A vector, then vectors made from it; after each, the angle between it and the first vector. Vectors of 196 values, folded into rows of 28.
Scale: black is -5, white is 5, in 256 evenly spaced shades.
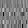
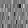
partly aligned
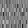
nearly parallel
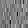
partly opposed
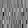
nearly parallel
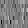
orthogonal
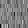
orthogonal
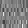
nearly opposite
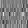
nearly opposite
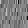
orthogonal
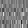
nearly opposite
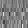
nearly opposite
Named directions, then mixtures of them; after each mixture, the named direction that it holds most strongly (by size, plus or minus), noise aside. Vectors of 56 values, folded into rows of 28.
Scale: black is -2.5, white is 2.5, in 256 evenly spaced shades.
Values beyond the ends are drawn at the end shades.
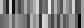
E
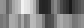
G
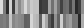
E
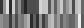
E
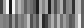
E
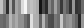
G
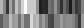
G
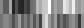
G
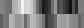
G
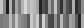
E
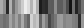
G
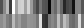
E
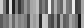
E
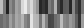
G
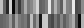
E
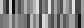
E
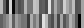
E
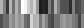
G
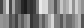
G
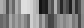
G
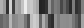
G
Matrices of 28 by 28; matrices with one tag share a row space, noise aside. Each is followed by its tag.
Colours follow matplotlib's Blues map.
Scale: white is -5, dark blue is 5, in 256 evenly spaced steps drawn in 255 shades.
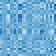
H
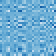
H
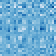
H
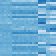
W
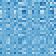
H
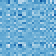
H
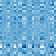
H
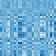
H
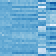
W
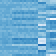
W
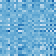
H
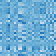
H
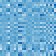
H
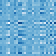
H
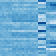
W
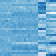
W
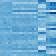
W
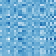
H
